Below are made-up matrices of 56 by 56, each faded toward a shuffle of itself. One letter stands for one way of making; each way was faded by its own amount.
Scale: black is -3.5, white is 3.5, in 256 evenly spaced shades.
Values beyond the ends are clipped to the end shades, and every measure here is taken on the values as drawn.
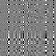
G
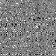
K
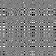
G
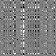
G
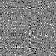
K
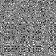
K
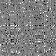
K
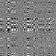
G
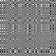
G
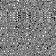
K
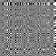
G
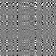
G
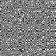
K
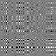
G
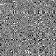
K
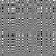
G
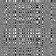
G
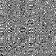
K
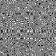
K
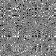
K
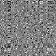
K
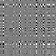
G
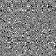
K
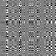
G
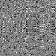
K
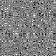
K
